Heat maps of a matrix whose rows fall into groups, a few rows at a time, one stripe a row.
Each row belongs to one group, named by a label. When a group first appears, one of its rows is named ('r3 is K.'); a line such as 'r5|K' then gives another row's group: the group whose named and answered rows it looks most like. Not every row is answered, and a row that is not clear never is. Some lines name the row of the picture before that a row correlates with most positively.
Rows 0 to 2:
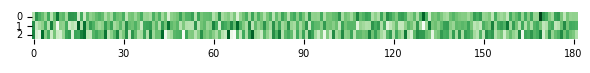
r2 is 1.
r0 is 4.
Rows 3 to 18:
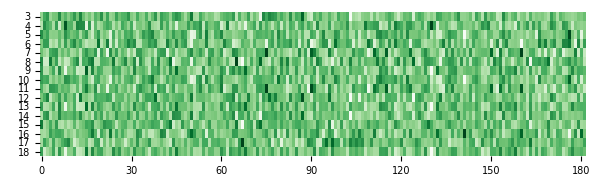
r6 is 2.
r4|4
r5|2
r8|1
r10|2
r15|1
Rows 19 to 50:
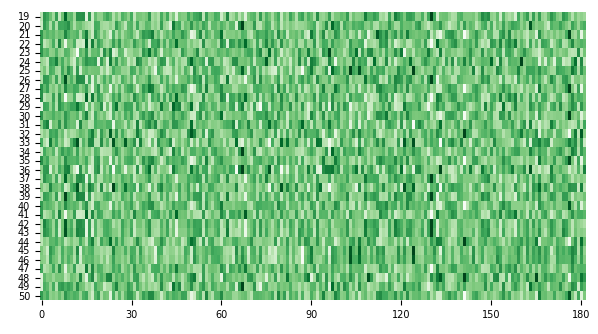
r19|4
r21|2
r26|4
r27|2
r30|2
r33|1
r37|4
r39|4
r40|2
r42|4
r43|4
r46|1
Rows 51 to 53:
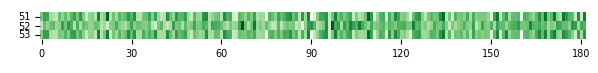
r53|2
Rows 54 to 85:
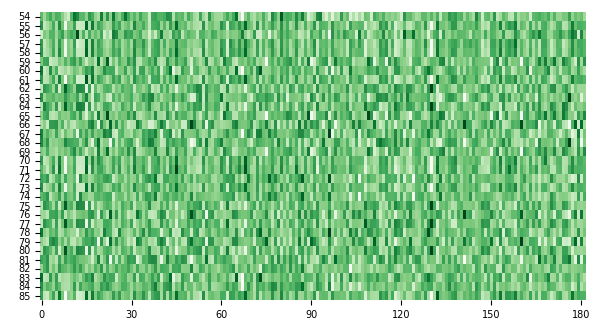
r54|1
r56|1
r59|2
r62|4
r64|4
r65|2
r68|2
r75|4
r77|4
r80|4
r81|2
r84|1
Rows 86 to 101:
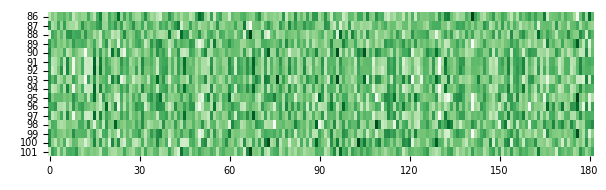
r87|1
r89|2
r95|2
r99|2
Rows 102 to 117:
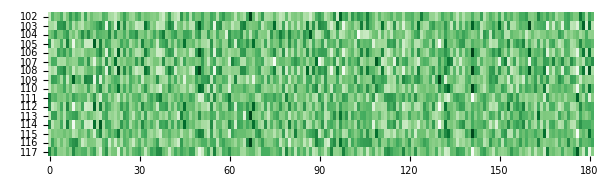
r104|1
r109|4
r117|2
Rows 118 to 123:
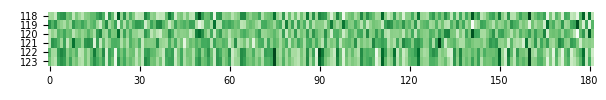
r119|2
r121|4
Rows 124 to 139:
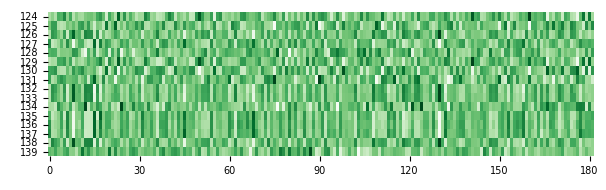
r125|2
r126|4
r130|2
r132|4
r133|4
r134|1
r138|4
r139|1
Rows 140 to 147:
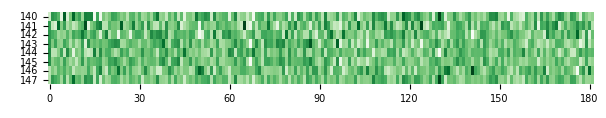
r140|4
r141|1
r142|2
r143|1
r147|4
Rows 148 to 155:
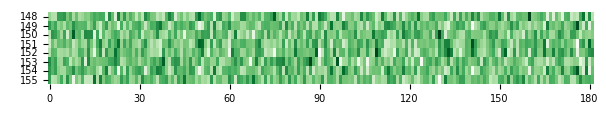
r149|2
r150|4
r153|1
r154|2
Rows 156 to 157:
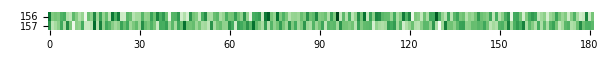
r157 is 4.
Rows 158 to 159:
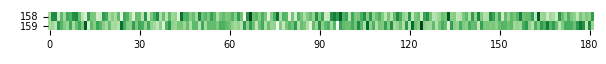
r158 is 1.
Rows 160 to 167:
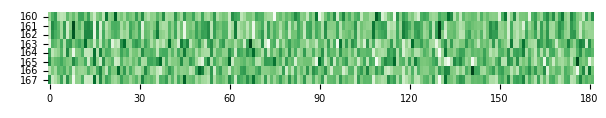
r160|2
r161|4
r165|2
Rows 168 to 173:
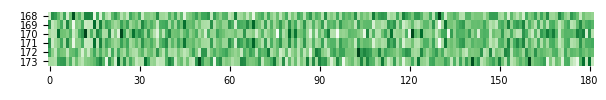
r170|1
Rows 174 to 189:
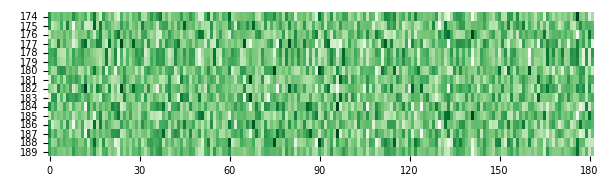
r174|2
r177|1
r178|2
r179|2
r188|2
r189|2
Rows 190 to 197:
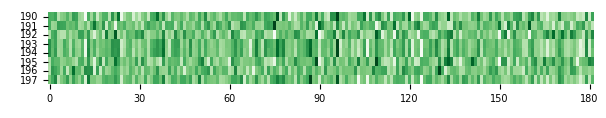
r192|2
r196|4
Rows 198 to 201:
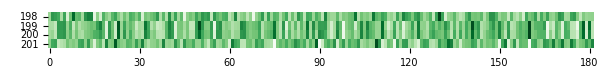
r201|2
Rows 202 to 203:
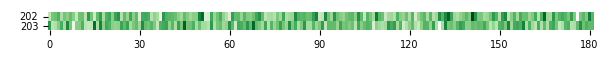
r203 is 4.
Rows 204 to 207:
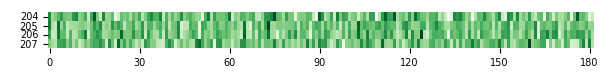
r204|2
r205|1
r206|1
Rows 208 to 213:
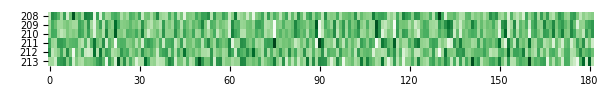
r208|4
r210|2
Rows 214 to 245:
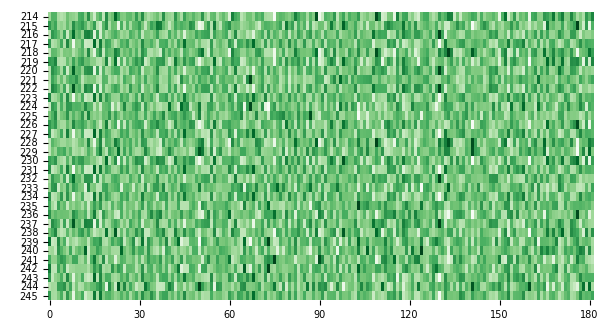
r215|2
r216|4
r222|4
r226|2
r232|4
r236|2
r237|4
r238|2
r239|1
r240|1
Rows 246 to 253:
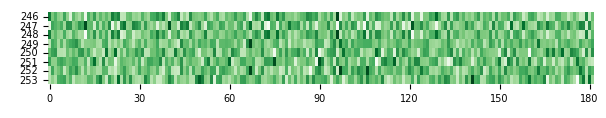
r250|2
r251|2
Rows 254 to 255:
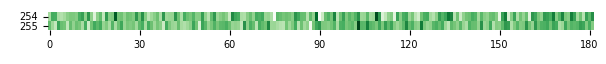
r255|1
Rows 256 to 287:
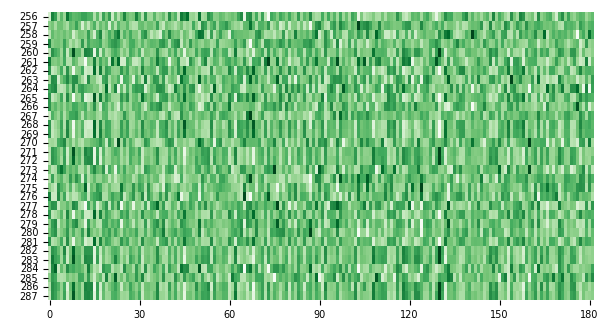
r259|1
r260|4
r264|2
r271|4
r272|4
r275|1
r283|4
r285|2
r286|4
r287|4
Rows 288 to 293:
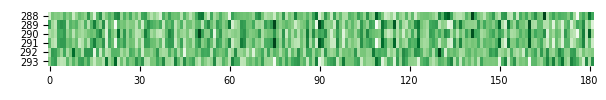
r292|4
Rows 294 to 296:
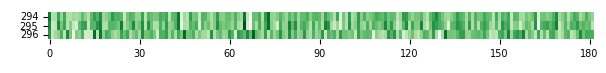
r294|1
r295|1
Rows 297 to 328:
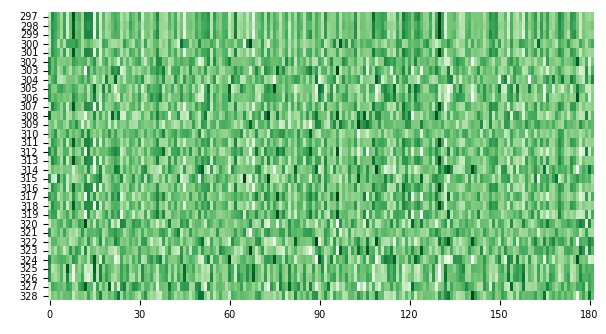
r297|4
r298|4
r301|4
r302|2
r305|2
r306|2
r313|4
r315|1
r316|4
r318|4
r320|1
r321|1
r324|2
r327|1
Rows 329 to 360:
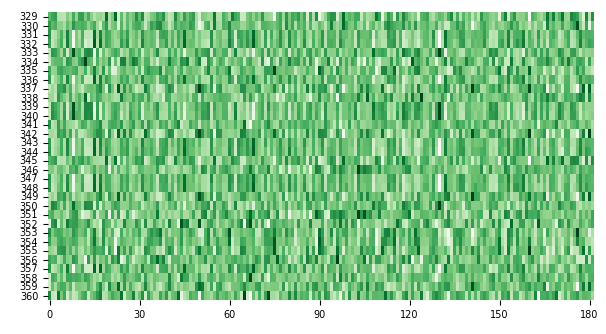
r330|2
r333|4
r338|1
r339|4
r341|1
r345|2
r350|4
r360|1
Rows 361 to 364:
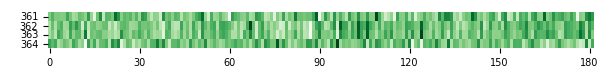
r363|1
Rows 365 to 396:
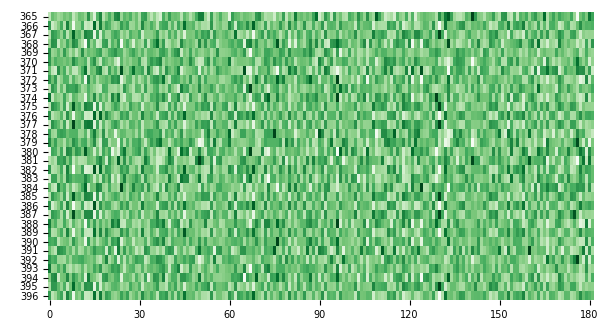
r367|4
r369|1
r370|2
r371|1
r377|4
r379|2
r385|4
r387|4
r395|4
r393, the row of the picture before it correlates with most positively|364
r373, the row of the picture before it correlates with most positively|362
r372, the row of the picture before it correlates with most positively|364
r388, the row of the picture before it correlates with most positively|364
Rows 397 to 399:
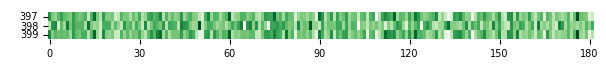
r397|2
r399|2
